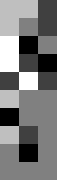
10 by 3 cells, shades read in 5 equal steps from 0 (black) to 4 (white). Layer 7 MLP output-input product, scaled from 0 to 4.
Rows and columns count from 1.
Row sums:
7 6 6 5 6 7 4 6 4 6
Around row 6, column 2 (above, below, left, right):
4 2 3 2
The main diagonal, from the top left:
3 2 2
